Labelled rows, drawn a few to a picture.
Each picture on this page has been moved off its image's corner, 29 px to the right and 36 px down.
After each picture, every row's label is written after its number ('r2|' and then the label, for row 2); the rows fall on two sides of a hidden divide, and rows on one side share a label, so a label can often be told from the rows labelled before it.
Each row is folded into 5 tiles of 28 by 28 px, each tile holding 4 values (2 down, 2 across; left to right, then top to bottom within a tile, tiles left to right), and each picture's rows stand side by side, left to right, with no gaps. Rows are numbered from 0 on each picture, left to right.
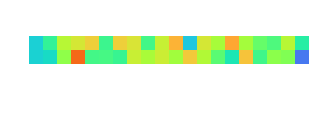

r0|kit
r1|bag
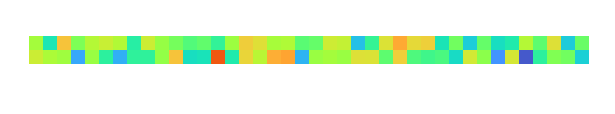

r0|bag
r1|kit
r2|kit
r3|bag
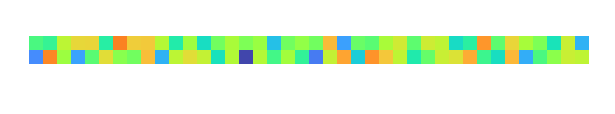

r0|bag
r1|bag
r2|bag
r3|bag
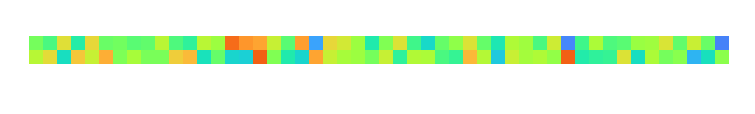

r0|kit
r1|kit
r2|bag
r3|bag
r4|bag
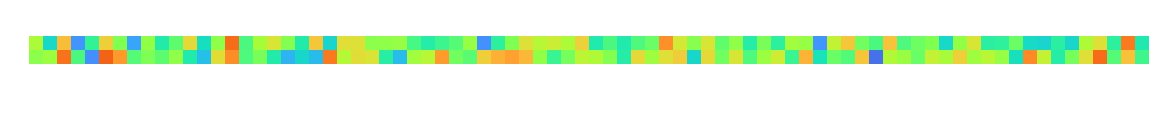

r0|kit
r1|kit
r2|bag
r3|kit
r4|kit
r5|kit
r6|bag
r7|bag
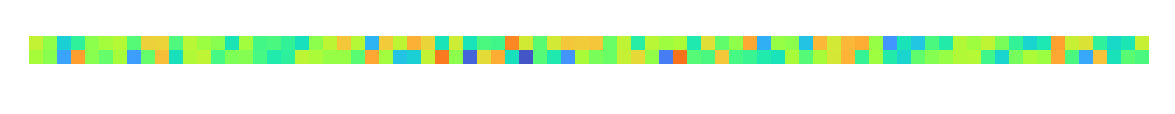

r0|kit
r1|bag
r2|bag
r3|kit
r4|kit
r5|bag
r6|kit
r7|kit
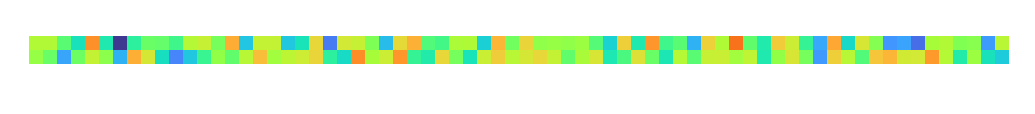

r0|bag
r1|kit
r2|kit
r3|kit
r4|kit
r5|bag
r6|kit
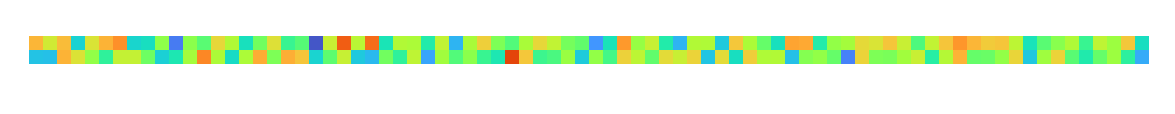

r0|kit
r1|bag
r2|bag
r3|bag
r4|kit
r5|kit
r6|kit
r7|kit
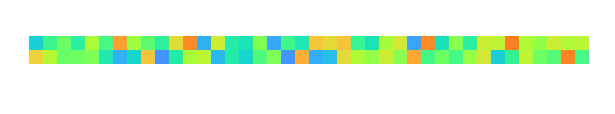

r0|bag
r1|bag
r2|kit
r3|bag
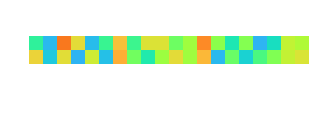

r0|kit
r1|bag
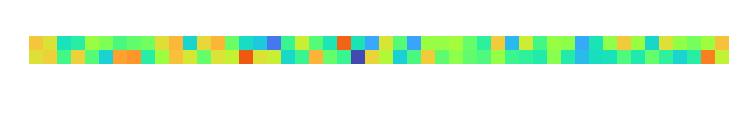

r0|kit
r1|kit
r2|bag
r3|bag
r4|bag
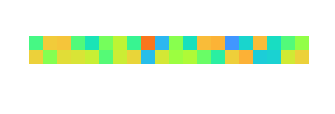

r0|kit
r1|bag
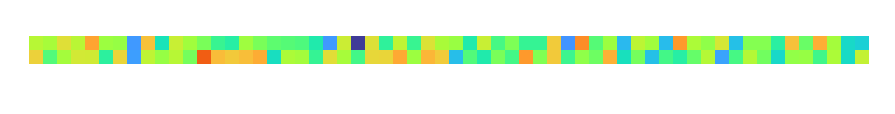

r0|kit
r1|kit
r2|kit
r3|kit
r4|bag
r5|bag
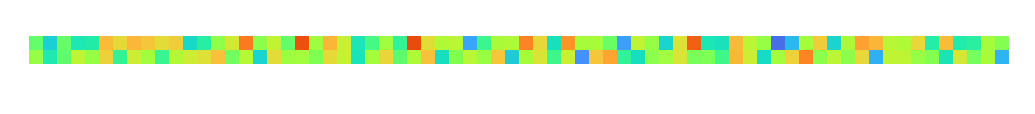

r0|kit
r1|kit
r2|bag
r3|kit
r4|bag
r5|kit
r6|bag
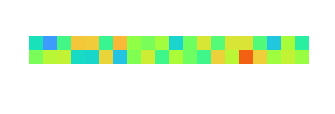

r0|bag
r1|kit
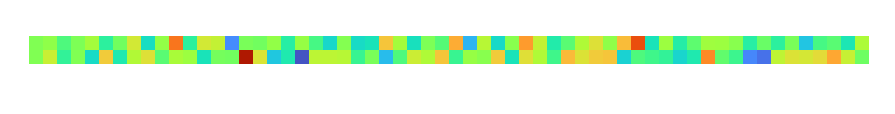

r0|bag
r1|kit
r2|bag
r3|kit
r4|bag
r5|kit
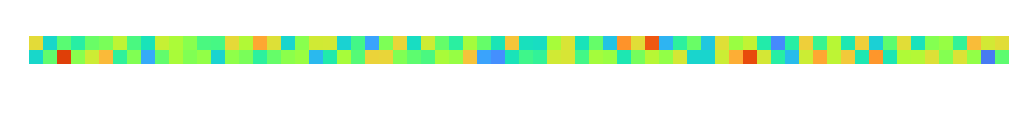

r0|kit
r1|bag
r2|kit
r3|bag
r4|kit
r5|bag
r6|kit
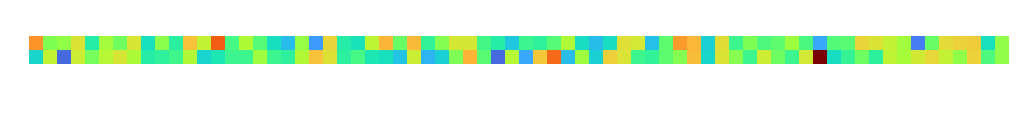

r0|kit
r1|bag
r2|bag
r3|bag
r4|bag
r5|kit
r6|kit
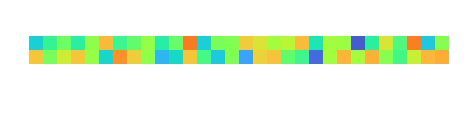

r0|kit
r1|bag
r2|bag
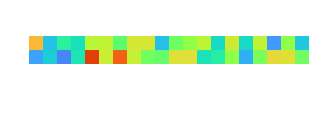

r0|kit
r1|bag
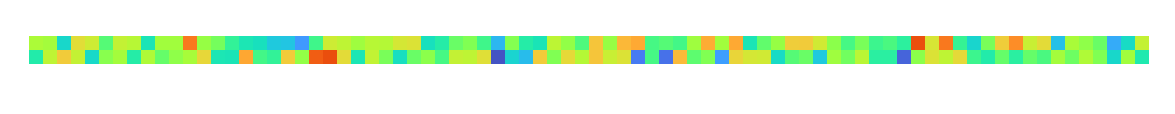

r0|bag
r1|bag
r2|bag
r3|bag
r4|bag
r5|bag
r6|kit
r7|kit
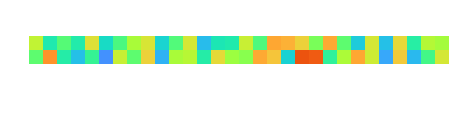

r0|bag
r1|kit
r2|kit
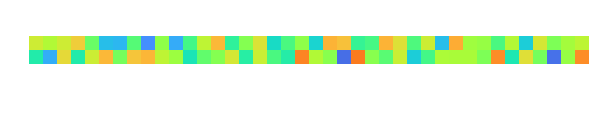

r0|bag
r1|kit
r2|kit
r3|kit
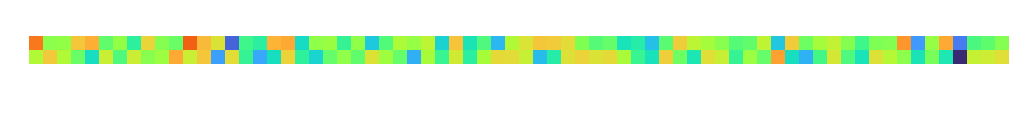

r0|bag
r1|bag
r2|bag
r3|kit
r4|bag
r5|kit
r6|bag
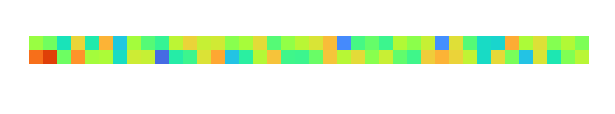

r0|bag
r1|kit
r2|bag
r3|kit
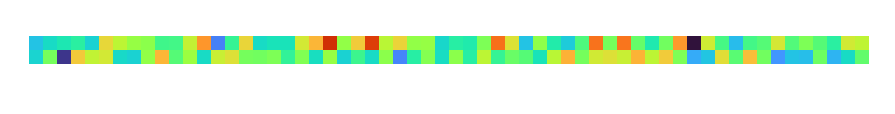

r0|kit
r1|kit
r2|bag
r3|bag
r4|kit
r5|bag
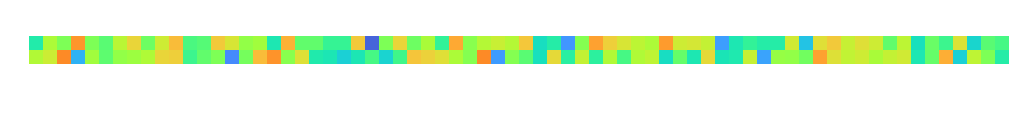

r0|bag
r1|kit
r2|bag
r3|bag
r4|bag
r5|kit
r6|bag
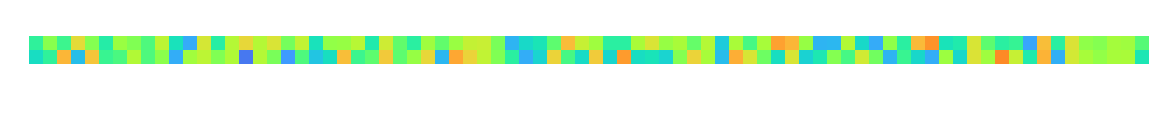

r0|bag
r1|kit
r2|bag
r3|bag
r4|bag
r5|bag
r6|bag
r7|bag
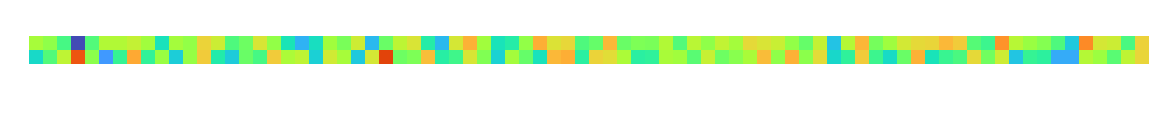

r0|kit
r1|bag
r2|bag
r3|bag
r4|bag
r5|kit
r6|kit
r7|bag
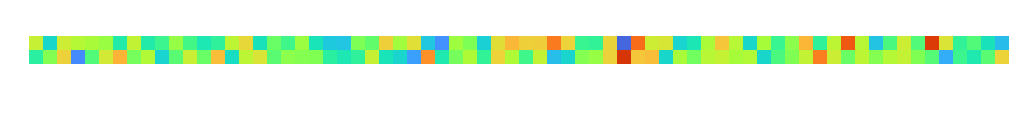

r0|bag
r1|kit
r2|bag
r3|kit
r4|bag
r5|kit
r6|bag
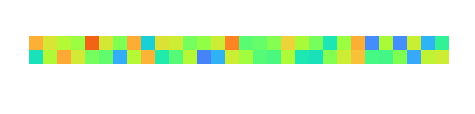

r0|bag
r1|bag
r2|bag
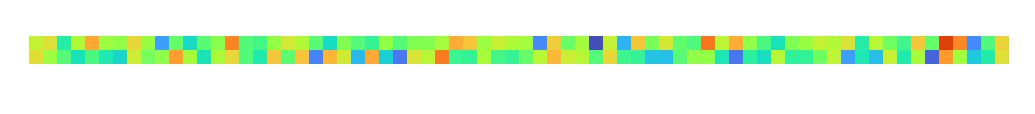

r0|bag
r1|kit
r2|bag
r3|bag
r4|bag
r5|kit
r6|kit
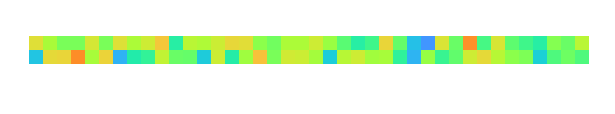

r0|kit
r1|kit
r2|kit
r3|bag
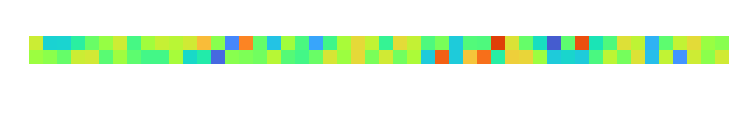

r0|kit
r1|bag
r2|kit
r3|bag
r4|bag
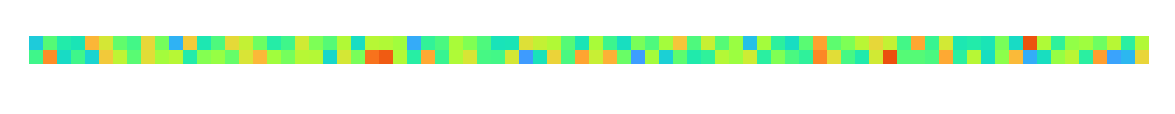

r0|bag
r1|kit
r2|kit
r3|bag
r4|bag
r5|kit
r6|bag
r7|kit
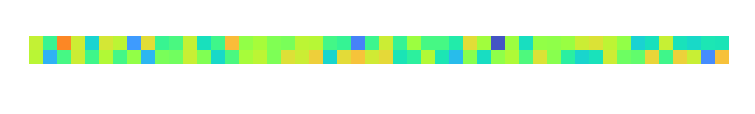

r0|kit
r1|bag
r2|kit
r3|kit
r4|kit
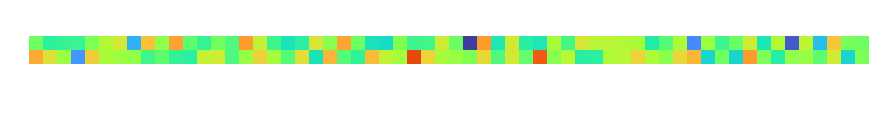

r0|bag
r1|kit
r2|bag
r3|kit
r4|kit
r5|bag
